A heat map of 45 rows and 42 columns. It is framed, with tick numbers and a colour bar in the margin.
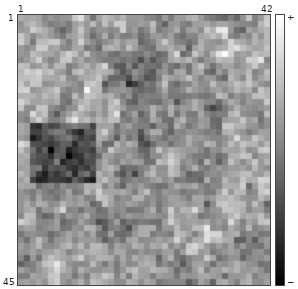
Grain: blotchy. Ninth with the lowest average: middle left. Odd patch: lower, in the middle left. Stripes: none. Mirror symmetry: none.
